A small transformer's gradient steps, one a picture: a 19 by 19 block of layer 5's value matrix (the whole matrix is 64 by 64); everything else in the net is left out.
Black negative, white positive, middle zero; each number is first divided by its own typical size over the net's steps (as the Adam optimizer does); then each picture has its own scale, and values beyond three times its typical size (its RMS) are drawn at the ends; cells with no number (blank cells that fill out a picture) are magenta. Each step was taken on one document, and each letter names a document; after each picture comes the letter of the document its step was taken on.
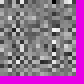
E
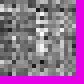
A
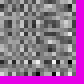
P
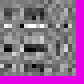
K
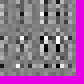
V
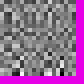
E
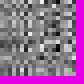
P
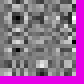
V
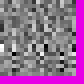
A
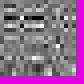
K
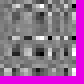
V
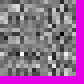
P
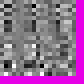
K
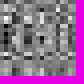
A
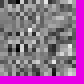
P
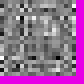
E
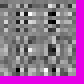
E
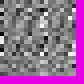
V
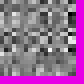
A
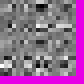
A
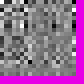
E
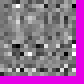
V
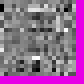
K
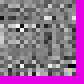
P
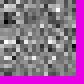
K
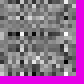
P
